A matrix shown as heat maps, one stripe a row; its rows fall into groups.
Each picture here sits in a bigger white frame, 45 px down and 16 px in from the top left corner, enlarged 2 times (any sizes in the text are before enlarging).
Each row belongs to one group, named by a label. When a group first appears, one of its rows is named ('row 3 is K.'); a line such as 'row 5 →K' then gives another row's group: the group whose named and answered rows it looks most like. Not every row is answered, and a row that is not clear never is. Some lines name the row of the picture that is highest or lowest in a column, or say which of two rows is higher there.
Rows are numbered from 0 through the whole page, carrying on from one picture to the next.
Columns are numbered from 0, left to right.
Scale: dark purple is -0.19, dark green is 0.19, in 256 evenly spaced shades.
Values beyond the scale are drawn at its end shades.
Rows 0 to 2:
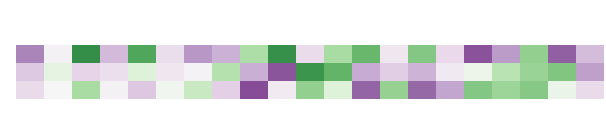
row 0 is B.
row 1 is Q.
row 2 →Q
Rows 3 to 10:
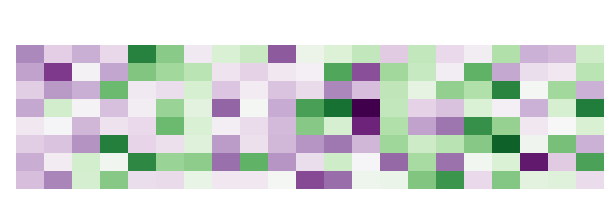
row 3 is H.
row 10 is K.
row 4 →H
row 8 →K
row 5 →K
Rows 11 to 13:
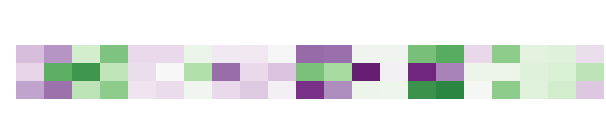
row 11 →K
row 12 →Q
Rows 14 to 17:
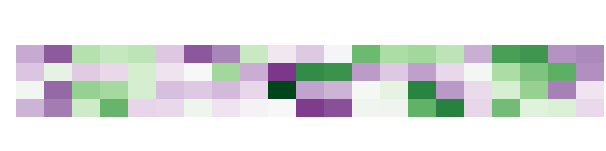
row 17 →K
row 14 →B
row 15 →Q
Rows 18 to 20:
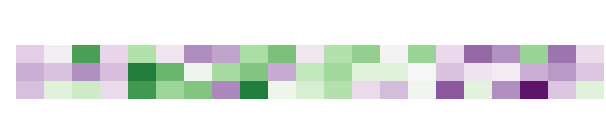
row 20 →H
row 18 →B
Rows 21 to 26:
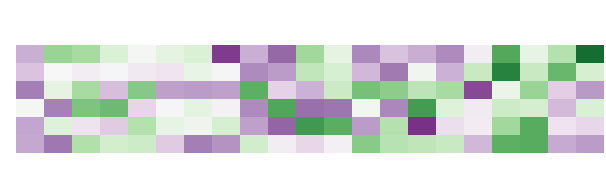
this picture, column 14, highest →24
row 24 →K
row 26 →B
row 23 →B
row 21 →Q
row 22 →Q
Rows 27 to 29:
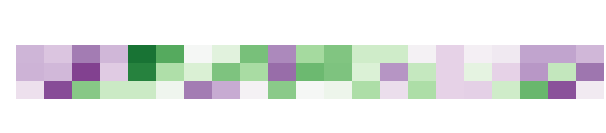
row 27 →H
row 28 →H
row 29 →B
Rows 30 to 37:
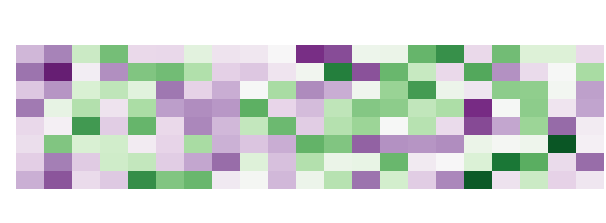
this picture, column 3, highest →30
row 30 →K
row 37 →H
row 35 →Q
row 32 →K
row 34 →B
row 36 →B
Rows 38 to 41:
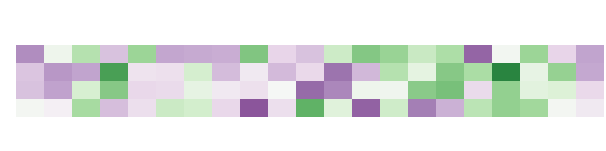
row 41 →Q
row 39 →K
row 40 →K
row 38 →B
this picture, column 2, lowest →39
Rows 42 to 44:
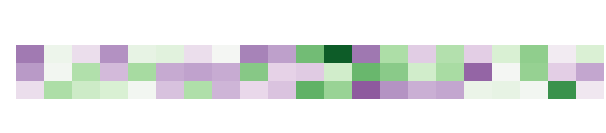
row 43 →B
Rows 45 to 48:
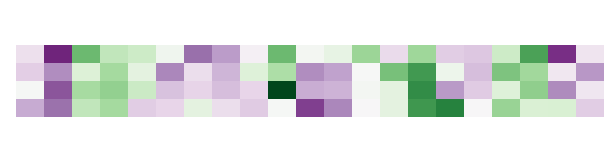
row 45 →B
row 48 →K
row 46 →K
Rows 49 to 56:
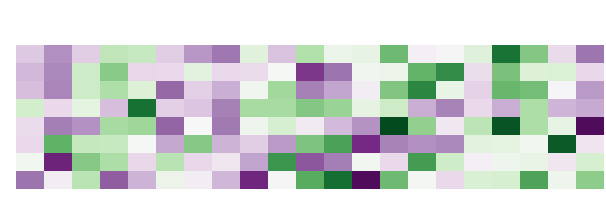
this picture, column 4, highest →52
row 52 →B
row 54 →Q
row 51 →K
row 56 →Q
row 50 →K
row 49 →B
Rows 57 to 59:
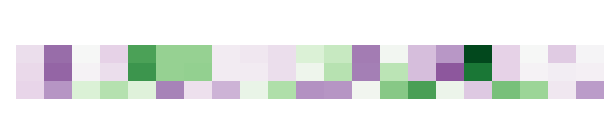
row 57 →H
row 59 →K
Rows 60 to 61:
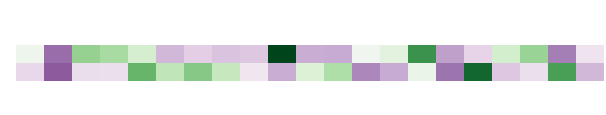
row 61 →H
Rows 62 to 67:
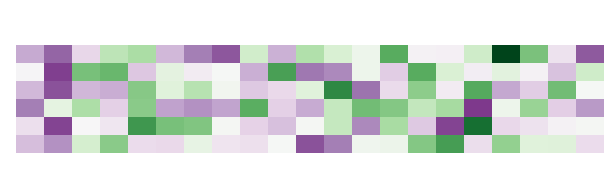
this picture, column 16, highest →66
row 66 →H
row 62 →B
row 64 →H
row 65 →B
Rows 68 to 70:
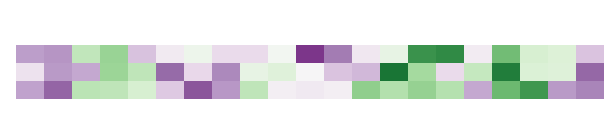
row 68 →K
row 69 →K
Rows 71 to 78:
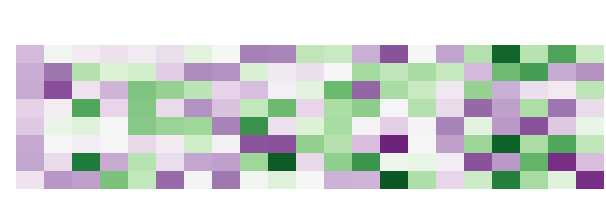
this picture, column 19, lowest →77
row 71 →Q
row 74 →B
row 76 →Q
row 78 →K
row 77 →B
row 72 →B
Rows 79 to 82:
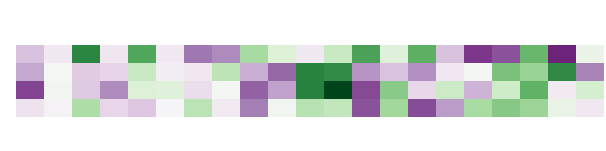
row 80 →Q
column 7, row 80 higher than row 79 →Yes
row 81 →Q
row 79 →B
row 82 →Q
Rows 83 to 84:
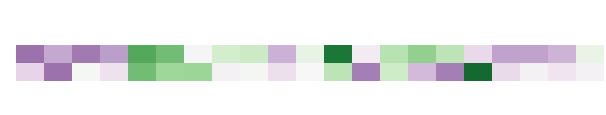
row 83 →H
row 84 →H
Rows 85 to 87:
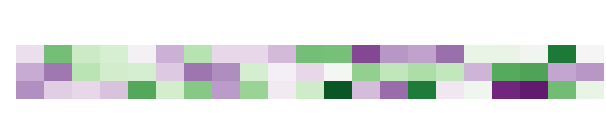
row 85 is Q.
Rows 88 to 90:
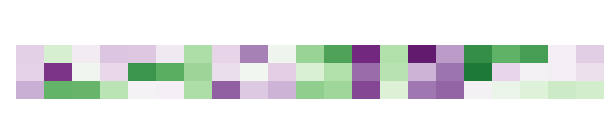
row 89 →H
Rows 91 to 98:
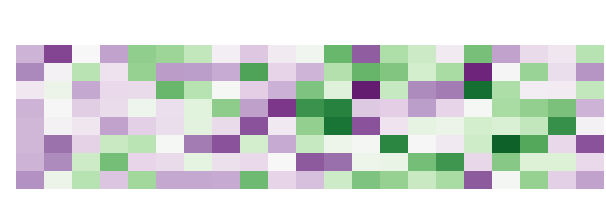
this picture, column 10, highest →94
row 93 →Q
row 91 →H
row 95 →Q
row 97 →K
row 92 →B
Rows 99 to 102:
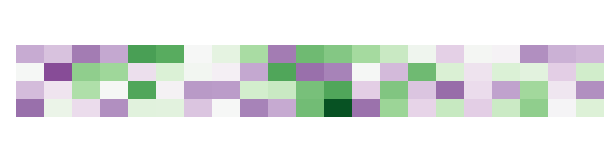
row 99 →H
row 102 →Q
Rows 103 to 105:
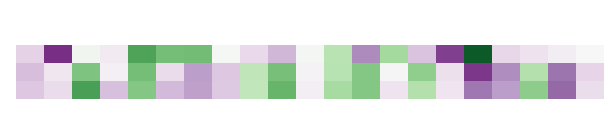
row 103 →H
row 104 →B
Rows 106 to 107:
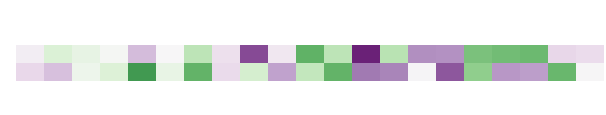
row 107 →H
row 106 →Q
